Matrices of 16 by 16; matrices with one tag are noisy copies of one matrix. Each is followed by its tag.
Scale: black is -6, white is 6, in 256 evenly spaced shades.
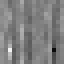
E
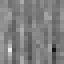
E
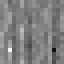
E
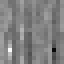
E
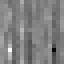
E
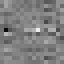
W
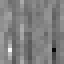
E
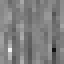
E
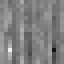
E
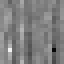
E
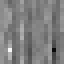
E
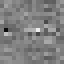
W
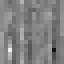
E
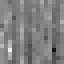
E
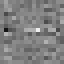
W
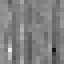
E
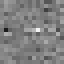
W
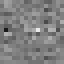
W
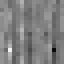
E
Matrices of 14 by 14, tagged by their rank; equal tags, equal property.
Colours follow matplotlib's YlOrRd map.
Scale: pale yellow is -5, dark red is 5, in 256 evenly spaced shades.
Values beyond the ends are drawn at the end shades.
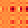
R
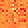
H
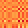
R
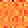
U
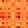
U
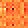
U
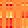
R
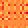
U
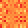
U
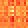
U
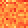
H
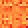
H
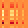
R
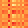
R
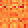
H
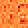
H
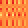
R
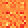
H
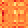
U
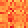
H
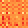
U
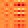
R
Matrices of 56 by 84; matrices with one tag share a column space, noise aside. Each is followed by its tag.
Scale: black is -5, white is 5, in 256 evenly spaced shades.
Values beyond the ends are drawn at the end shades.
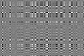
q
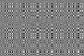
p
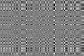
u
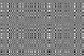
p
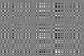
p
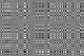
p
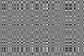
u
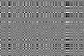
q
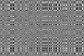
u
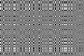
u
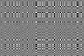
q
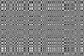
u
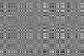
p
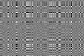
q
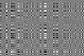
p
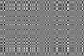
u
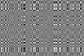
u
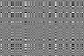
q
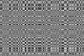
u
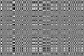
u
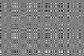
p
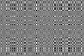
u
